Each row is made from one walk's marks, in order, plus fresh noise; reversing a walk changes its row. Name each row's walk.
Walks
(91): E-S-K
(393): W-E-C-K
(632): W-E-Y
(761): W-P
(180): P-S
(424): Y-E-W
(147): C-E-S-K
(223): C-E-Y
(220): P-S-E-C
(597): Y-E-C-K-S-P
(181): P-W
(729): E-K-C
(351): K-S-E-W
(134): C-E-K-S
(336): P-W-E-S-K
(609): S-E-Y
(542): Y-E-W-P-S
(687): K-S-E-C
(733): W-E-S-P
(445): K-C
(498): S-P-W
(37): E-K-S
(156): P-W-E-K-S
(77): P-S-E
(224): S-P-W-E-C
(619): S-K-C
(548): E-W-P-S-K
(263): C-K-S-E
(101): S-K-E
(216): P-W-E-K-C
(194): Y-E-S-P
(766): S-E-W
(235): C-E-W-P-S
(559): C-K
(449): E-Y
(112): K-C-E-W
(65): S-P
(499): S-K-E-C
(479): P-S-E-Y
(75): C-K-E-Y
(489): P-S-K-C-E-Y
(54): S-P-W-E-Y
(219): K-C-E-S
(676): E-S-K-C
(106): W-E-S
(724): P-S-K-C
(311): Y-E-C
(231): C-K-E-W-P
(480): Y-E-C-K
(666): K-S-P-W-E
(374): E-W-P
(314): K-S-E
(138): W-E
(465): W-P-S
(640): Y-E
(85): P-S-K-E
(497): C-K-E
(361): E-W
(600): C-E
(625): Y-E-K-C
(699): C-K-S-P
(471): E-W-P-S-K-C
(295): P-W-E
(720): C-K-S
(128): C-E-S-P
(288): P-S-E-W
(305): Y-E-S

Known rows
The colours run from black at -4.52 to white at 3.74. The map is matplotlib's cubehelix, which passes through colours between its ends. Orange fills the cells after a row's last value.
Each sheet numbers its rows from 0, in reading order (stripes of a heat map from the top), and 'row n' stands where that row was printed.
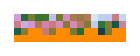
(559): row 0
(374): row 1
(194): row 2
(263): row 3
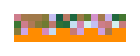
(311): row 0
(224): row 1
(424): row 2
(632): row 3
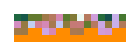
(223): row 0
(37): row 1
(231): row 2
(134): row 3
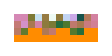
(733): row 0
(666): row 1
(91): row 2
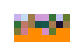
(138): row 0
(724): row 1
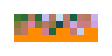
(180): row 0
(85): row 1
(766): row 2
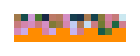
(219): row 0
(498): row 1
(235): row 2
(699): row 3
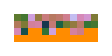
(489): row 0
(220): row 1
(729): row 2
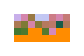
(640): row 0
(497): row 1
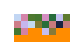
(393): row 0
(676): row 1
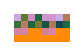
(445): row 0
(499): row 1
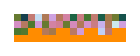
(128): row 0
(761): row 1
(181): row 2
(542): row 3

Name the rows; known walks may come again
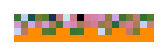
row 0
(54)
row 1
(128)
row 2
(147)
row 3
(471)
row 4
(449)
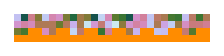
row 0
(600)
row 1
(625)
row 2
(542)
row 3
(393)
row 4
(351)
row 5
(106)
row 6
(336)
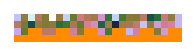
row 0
(101)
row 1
(666)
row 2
(609)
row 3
(724)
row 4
(465)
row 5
(288)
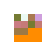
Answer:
(231)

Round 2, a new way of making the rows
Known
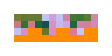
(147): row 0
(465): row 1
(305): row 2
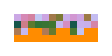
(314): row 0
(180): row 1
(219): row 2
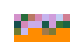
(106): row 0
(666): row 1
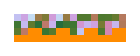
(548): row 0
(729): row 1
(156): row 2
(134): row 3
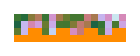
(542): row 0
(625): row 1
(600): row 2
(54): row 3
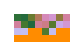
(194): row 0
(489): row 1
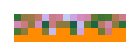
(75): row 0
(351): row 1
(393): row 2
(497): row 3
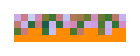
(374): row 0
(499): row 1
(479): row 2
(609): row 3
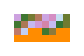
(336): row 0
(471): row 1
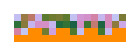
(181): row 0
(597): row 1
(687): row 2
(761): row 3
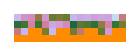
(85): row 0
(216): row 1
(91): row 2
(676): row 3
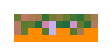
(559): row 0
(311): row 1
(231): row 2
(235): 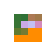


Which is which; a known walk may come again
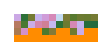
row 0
(288)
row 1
(471)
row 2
(597)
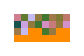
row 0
(138)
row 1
(75)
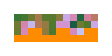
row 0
(134)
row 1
(720)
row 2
(733)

